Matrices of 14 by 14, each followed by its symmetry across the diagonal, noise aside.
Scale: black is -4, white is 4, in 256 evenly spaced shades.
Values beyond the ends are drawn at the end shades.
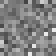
symmetric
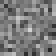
symmetric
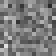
neither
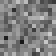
neither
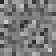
symmetric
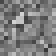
symmetric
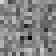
neither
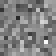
neither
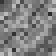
symmetric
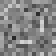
symmetric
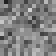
neither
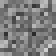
symmetric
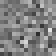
neither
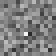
neither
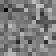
neither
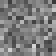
neither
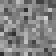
neither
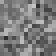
symmetric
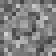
symmetric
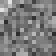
symmetric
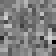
neither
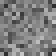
symmetric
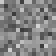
neither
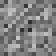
symmetric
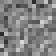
symmetric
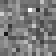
neither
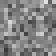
neither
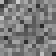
symmetric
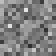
symmetric
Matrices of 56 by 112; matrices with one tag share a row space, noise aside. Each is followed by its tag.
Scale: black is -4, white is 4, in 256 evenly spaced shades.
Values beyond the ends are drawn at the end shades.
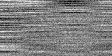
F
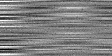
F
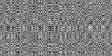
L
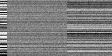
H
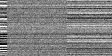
H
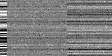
H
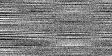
F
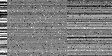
H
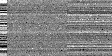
H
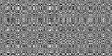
L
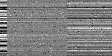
H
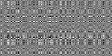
L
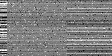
H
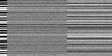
H
